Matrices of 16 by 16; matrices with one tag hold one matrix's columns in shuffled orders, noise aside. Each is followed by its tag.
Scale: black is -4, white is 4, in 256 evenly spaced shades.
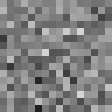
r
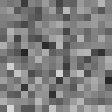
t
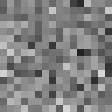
t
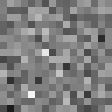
r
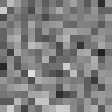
t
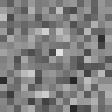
r
